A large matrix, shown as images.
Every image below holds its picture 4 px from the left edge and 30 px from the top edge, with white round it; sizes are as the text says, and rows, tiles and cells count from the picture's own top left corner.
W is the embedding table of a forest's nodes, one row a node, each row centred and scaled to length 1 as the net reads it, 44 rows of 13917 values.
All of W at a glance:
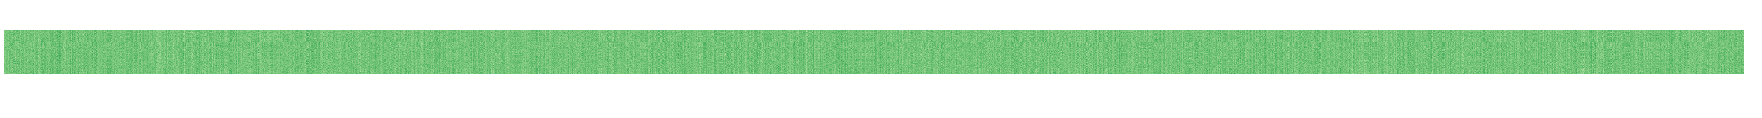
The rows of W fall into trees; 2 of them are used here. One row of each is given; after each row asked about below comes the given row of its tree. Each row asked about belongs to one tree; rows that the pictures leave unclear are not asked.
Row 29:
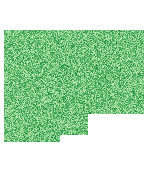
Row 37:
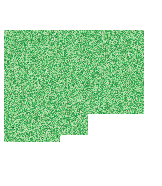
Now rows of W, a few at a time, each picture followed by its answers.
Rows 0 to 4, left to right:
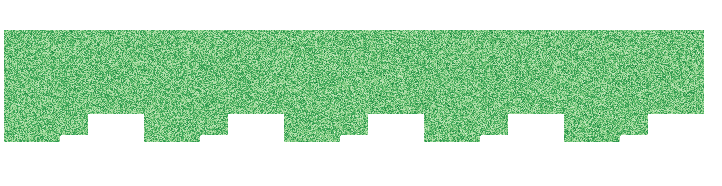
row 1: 29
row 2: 37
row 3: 29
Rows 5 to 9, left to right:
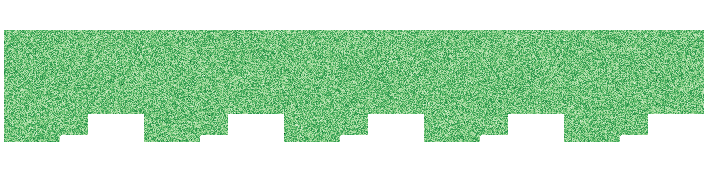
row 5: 29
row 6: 37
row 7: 29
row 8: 29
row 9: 29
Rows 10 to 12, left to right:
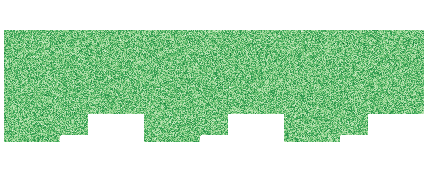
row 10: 29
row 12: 37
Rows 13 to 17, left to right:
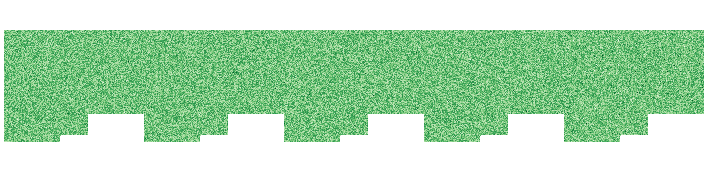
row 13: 37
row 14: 37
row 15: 37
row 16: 37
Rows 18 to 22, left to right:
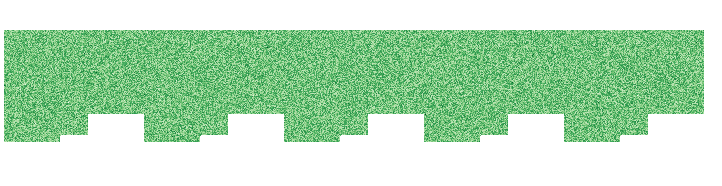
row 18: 37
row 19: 29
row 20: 29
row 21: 37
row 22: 29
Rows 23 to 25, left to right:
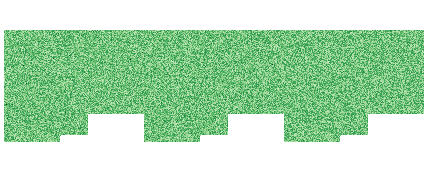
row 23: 37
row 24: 37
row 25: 37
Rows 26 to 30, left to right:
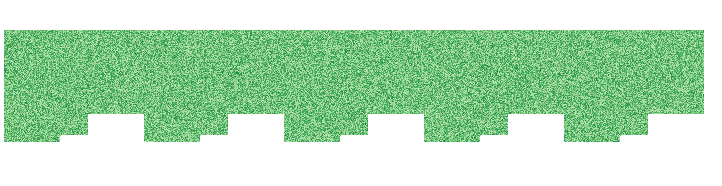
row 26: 29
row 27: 37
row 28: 37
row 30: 29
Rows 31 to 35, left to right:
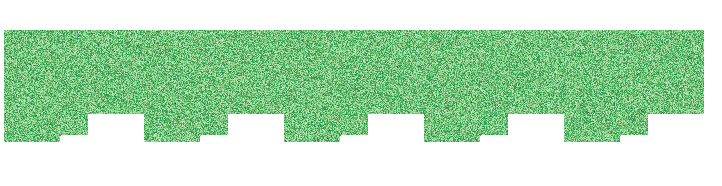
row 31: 29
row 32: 37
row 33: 29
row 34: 29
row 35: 37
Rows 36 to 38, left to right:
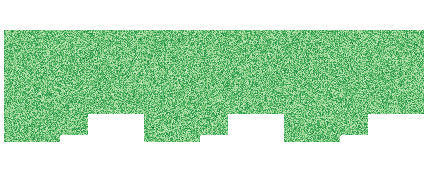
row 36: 29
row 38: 29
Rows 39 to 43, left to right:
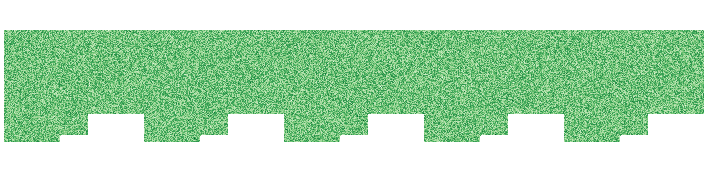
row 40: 29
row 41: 29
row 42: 29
